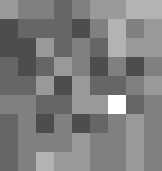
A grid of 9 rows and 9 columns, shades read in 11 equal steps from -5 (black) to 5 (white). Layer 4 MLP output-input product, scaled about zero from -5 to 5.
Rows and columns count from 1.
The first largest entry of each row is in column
8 7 7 4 3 7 8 5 3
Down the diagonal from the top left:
1 -1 1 1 1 1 0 1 0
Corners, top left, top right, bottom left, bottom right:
1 2 -1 0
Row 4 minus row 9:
0 -2 -3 0 -1 -2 0 -3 0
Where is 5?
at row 6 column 7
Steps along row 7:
up down up down up up up down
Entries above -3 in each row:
9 9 9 9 9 9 9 9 9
